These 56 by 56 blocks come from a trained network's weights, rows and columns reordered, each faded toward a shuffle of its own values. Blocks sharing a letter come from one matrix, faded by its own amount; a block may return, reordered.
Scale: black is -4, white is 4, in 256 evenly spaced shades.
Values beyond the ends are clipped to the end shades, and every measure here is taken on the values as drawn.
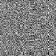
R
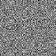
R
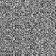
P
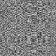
P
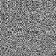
R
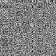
R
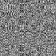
P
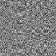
R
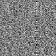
R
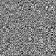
R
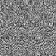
P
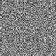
P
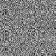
P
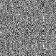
R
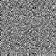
P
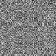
P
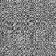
P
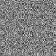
P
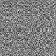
P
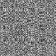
P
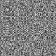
P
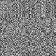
P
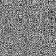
P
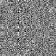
R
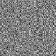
R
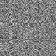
P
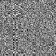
R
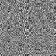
R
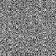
R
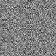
P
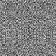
P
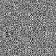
R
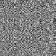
R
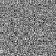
P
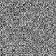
P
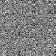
R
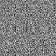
P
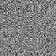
R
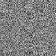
R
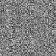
P
